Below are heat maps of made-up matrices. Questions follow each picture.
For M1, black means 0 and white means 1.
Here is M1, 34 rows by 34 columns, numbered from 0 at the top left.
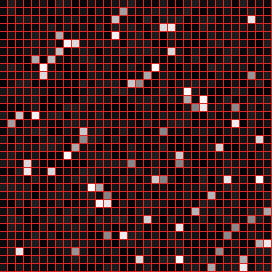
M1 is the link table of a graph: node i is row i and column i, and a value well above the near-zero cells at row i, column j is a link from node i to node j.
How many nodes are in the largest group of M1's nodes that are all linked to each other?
2
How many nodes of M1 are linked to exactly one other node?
2
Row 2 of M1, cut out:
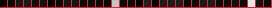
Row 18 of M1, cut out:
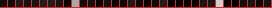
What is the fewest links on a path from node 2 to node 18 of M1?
3
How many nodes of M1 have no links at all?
1
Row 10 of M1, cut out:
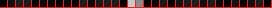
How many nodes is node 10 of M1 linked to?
2
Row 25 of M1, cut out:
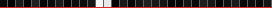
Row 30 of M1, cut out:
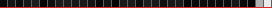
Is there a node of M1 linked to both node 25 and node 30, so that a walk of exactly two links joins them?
no
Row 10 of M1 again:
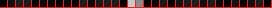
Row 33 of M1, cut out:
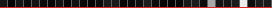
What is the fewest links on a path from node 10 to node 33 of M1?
4
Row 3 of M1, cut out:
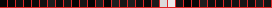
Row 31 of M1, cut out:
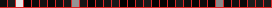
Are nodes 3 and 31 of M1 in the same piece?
yes
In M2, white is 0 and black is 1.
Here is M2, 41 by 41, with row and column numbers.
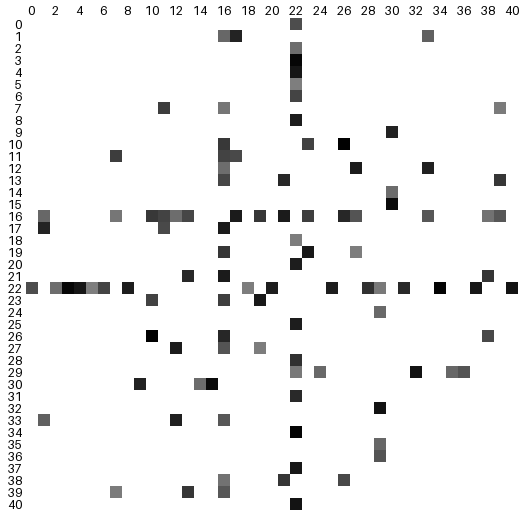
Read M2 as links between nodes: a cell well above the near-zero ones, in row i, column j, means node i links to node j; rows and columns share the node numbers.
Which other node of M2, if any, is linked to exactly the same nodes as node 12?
none
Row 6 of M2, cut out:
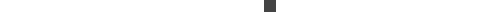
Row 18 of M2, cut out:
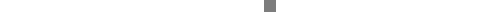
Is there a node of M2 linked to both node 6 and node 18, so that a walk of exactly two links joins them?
yes
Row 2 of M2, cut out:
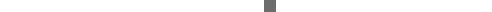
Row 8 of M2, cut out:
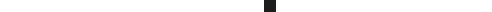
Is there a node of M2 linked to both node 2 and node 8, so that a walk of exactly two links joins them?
yes
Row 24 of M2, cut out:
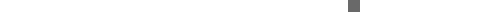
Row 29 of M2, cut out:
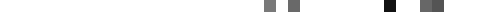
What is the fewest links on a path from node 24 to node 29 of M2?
1
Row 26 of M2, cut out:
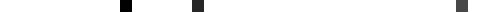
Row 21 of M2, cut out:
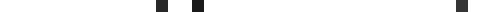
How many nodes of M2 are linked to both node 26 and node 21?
2
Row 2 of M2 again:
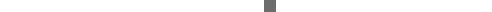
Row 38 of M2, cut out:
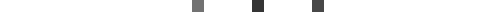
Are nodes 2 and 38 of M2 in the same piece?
no
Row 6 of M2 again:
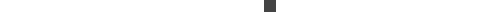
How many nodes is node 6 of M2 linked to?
1
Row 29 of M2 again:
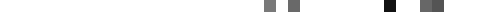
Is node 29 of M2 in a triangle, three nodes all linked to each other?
no
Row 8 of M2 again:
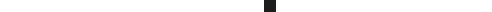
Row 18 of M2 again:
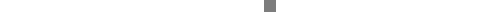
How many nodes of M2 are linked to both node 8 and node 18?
1
